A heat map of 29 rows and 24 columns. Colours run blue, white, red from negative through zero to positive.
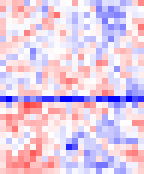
Row 17 differs from the rows beside it. The ninth with the highest average is the bottom left. The halves do not mirror each other. On average the colour sits 50% of the way up the scale.
